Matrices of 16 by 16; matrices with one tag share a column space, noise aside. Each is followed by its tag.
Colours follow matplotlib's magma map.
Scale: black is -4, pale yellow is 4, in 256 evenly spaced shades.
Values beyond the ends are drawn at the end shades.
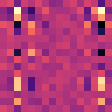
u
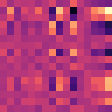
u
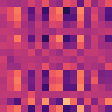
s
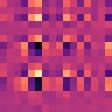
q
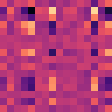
u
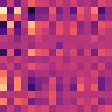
u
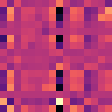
s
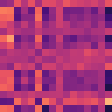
s
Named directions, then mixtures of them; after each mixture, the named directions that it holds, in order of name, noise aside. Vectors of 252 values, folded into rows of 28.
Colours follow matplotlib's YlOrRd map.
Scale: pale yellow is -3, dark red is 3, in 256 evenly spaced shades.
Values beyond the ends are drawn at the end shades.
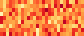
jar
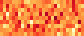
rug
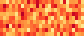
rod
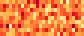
rod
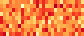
jar, rod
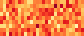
jar, rug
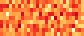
rod, rug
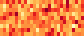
jar, rod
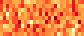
rug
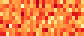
jar, rod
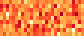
rod, rug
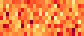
rug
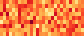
jar, rug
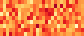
jar, rug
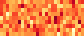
jar, rug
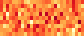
rug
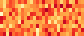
jar
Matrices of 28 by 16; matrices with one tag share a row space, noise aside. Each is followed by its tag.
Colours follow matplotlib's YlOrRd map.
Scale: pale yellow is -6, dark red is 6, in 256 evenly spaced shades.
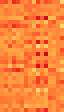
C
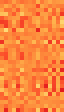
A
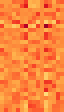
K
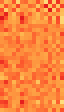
A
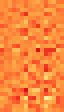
K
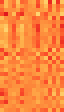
A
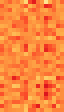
K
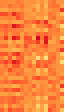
C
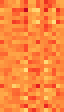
K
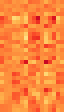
K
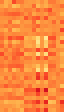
C
